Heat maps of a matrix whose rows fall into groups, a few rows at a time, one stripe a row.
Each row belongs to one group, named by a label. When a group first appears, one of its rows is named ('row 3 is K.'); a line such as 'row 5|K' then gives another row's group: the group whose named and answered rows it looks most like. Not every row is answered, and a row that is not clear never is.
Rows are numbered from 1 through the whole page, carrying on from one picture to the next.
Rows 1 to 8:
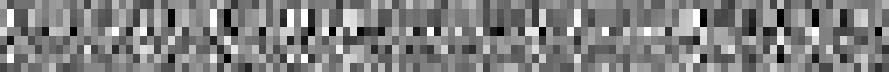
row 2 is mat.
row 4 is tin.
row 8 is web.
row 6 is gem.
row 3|mat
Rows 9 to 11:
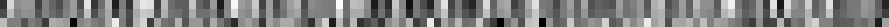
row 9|gem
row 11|tin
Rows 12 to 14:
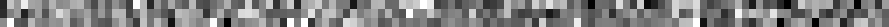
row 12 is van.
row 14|mat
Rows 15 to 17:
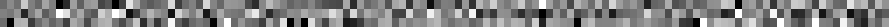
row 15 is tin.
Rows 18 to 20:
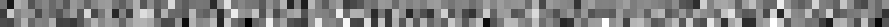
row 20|web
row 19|gem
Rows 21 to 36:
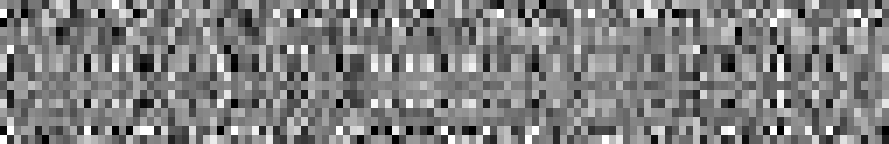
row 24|tin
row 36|web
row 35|gem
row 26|mat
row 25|tin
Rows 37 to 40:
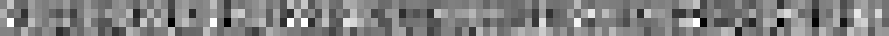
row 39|mat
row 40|tin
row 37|mat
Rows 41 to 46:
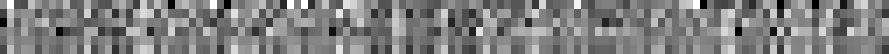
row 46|gem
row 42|gem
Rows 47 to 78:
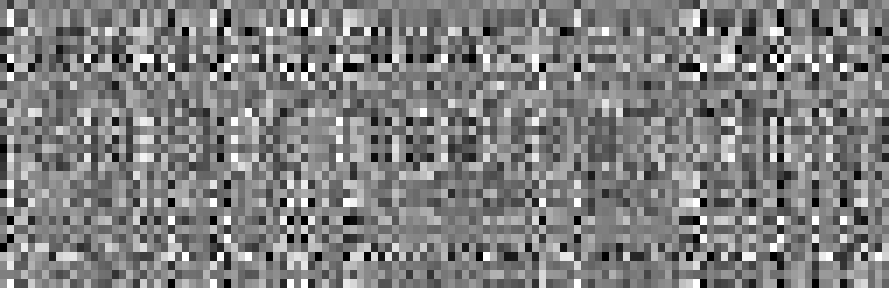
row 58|web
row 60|gem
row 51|gem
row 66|van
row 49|mat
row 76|mat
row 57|tin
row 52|tin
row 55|mat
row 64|gem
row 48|mat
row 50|web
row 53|gem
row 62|gem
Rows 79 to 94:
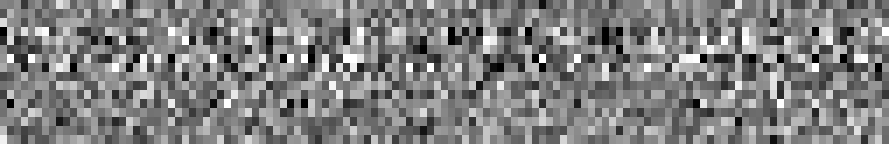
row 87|web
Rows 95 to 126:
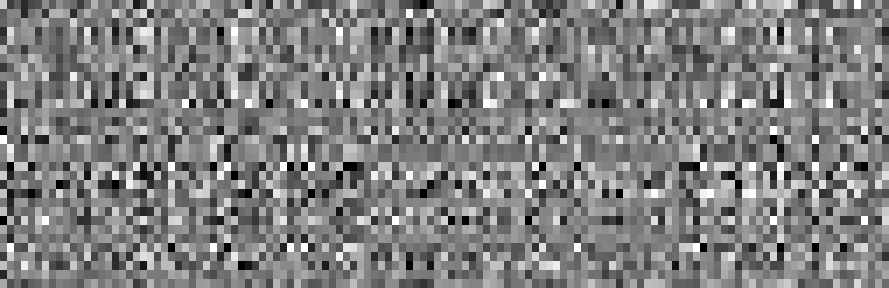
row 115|tin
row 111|mat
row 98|gem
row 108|tin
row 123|gem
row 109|web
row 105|gem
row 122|mat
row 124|tin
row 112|mat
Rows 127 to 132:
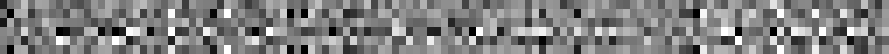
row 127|web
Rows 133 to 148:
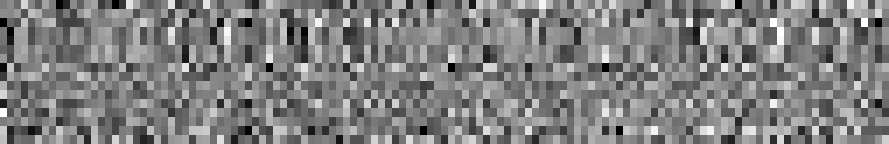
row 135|web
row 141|van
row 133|tin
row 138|web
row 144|web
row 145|web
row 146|tin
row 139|web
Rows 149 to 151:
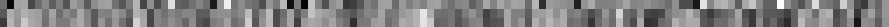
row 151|van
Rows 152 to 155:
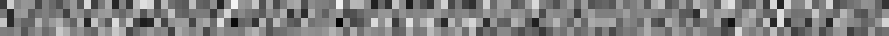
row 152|gem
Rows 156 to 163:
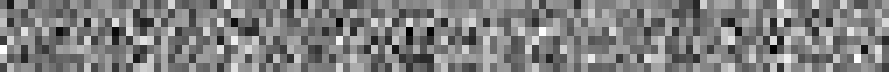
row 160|gem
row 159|tin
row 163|gem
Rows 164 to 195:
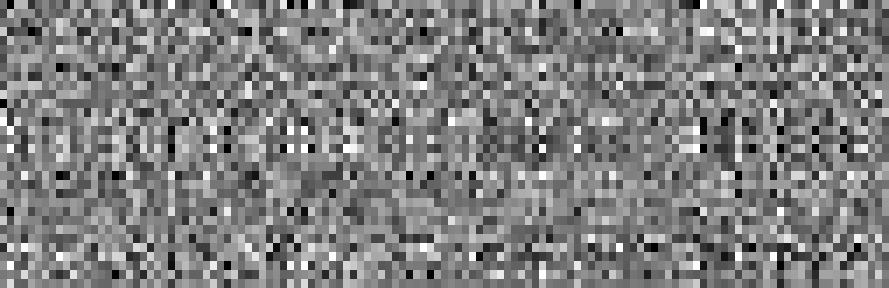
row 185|tin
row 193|mat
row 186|van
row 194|tin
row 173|van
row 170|van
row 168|gem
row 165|gem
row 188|web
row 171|tin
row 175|web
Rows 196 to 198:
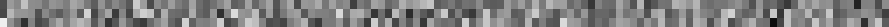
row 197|gem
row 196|van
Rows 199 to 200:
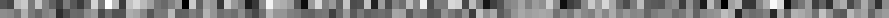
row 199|web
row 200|tin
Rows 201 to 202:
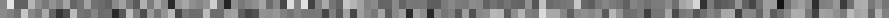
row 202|tin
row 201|mat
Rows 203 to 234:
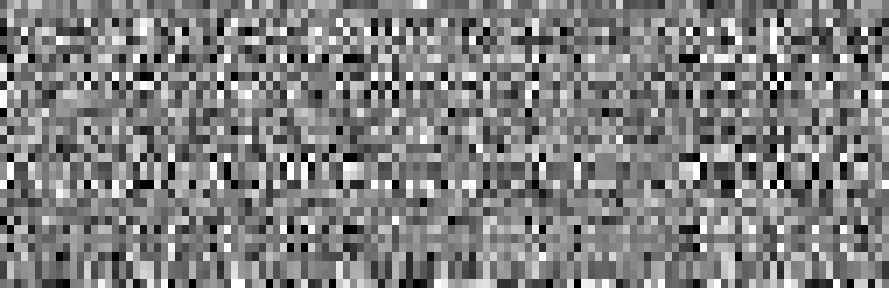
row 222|mat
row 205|gem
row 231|tin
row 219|tin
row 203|van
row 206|web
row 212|gem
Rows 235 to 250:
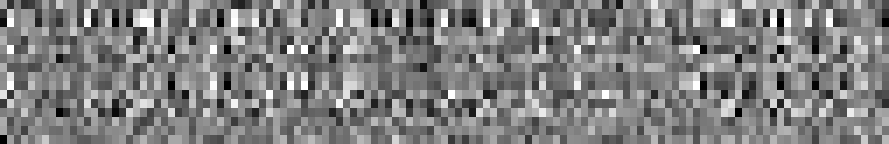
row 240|mat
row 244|mat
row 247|tin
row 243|mat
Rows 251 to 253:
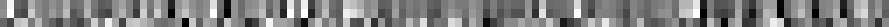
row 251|mat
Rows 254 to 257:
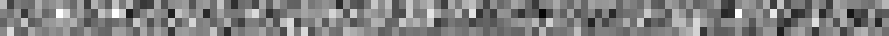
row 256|van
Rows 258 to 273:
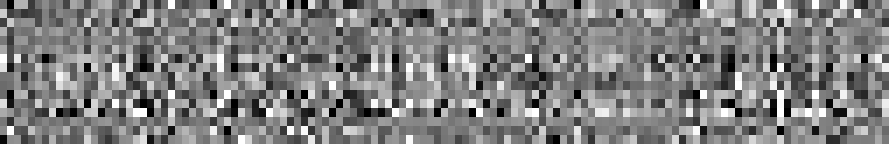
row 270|tin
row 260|gem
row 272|mat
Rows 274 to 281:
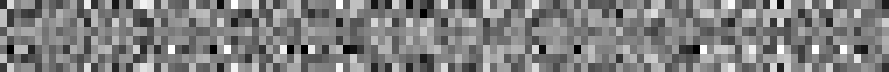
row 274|gem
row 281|gem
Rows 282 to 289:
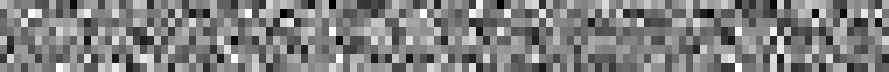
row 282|tin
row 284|van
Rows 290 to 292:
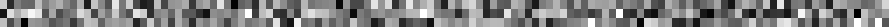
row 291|van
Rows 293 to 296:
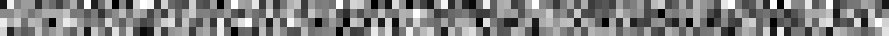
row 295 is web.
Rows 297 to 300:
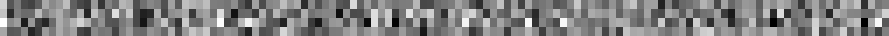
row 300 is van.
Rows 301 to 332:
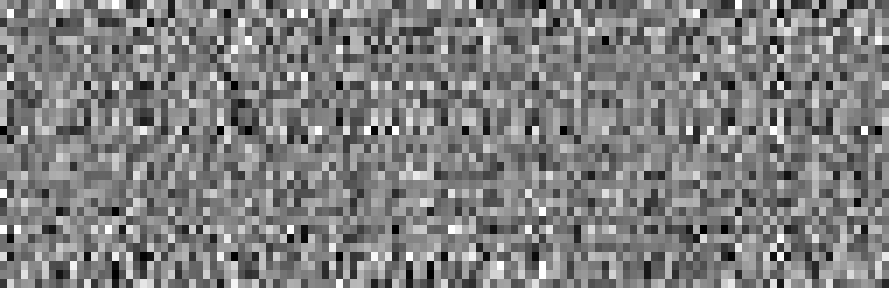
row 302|mat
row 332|gem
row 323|van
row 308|gem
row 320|van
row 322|web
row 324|tin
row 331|tin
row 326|web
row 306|gem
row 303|tin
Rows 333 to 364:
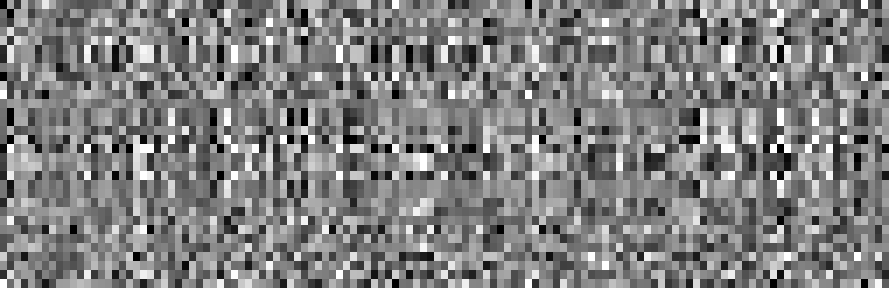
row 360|van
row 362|web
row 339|gem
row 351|van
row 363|gem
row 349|gem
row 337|web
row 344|van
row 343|web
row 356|van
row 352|gem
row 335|web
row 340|tin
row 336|mat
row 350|van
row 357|mat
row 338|gem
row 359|web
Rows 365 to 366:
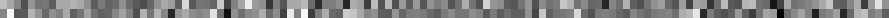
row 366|mat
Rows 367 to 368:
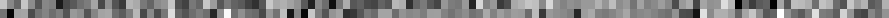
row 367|tin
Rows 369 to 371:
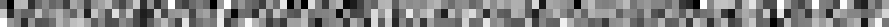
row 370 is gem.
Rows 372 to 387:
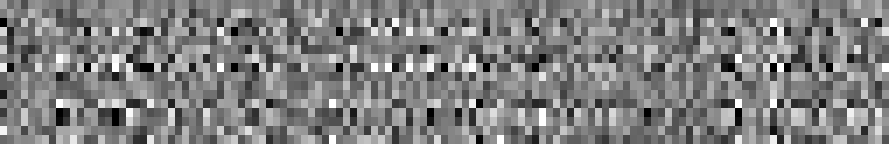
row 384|tin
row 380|tin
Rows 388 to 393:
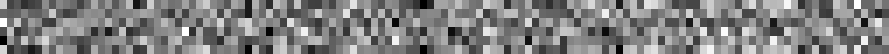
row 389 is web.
